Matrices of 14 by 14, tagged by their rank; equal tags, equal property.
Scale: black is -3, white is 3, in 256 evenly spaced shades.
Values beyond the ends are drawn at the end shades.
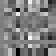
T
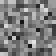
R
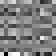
T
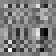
T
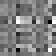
T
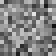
R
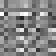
T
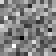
R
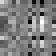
T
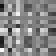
T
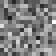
R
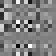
T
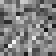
R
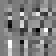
T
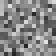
R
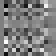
T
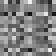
T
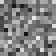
R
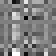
T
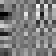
T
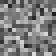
R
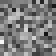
R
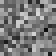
R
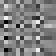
T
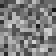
R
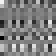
T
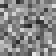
R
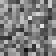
R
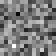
R
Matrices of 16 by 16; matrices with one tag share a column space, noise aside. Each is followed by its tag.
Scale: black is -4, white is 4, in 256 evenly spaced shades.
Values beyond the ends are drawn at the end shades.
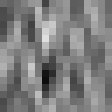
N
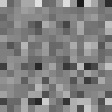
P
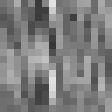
N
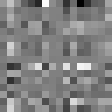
P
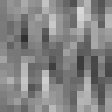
N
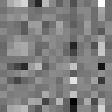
P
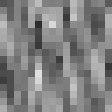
N
